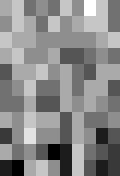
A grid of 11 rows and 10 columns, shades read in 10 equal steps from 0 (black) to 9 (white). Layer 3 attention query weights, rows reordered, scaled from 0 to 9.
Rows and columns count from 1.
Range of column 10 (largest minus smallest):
5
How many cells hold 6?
26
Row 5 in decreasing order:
7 6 6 6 6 6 5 4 3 3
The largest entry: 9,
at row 1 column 8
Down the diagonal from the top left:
6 7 6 5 5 6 5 4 1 2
